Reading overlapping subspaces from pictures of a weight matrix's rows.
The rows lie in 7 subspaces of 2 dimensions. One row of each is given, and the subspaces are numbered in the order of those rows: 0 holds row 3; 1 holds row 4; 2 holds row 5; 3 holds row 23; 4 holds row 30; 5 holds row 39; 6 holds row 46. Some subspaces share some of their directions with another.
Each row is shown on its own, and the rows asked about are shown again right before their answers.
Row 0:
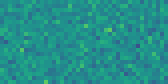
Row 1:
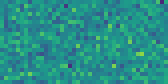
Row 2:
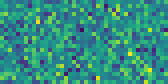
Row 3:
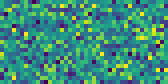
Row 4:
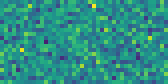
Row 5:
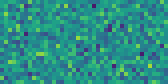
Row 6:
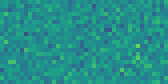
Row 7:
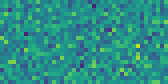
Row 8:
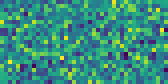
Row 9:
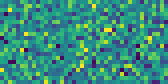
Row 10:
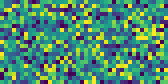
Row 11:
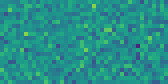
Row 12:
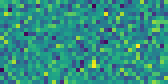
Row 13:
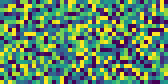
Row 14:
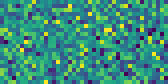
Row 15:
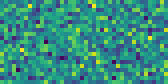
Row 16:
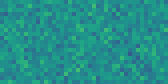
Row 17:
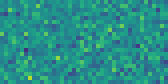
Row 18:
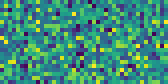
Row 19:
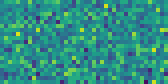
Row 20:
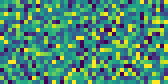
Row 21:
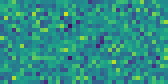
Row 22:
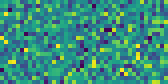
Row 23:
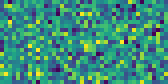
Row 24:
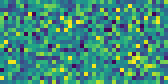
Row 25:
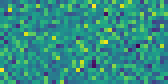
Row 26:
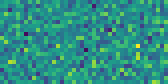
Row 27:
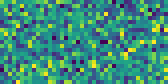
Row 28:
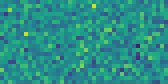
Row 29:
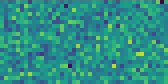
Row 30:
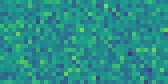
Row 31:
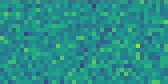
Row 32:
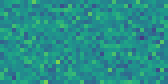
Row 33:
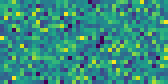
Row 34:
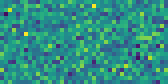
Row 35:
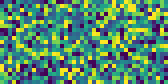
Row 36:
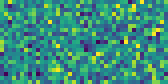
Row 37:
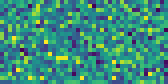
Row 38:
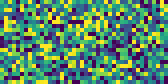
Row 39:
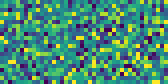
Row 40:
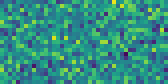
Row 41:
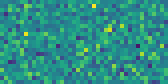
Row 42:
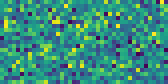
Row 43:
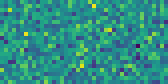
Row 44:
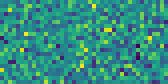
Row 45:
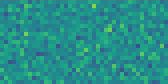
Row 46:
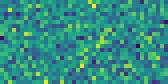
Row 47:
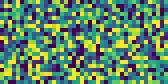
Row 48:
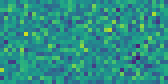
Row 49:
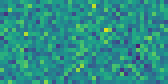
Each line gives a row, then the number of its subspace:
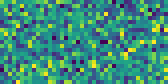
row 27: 5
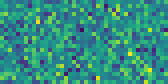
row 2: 4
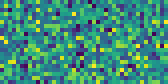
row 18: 3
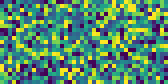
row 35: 5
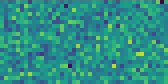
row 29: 2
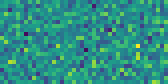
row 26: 4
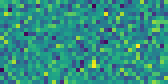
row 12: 5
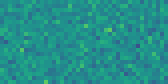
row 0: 0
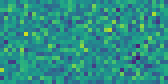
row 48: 6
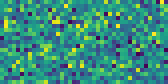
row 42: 2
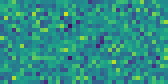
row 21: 6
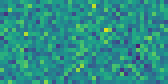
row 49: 4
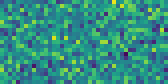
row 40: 5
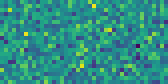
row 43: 3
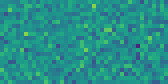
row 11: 3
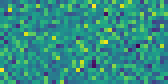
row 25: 5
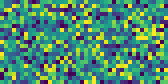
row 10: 0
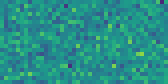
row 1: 2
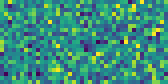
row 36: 3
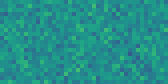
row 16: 4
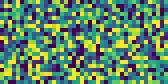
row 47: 3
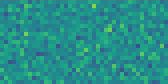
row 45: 2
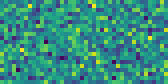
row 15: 1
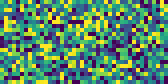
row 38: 2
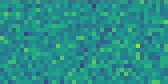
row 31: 6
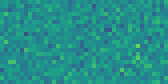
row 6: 6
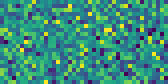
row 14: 0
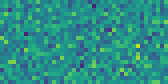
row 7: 3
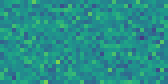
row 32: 0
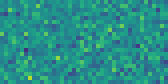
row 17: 1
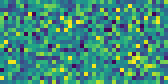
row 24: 6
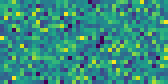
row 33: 6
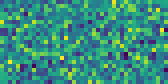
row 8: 5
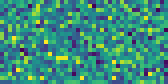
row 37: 1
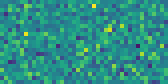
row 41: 2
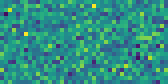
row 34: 0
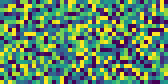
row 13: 1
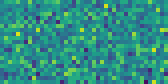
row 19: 4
